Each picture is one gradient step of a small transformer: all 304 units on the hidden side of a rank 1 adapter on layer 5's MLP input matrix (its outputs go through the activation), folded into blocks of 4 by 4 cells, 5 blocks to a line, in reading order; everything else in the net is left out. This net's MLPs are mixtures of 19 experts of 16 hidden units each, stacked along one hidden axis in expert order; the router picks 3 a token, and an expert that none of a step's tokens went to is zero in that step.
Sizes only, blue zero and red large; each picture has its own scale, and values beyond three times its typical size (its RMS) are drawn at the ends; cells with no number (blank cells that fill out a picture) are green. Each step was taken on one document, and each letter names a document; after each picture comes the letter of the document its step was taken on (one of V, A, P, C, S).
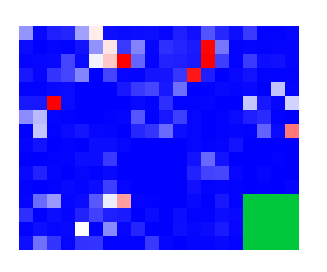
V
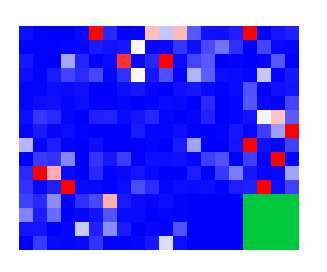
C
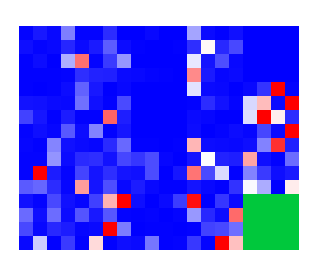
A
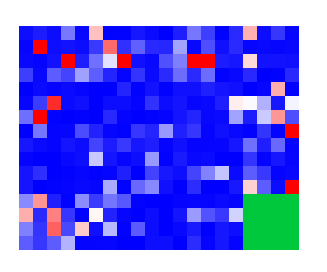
V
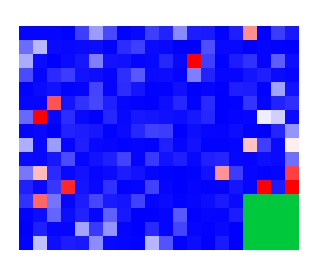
C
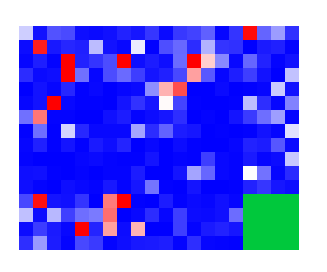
V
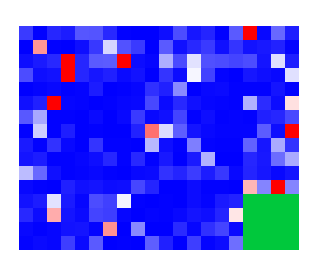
V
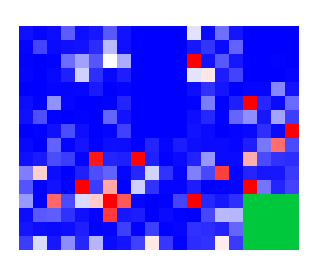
A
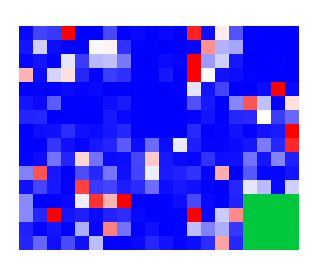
A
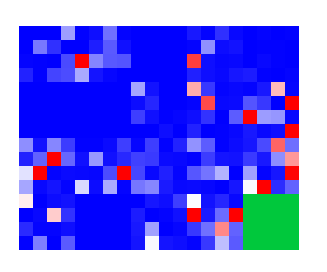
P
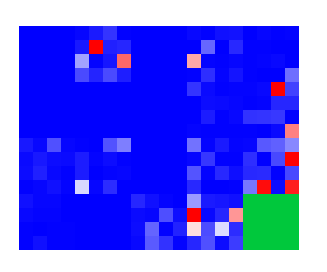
P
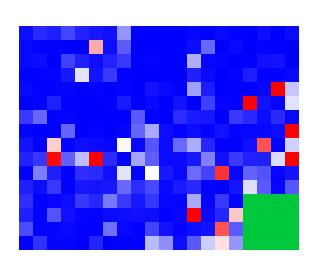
P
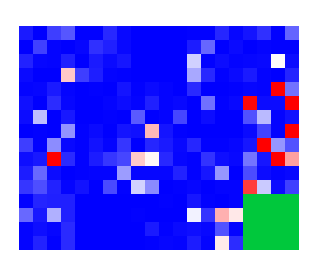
P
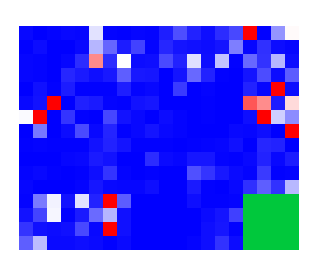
V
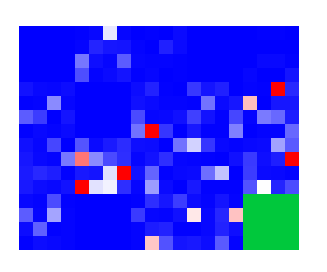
P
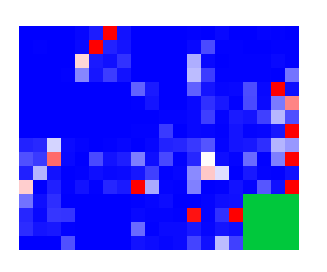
P
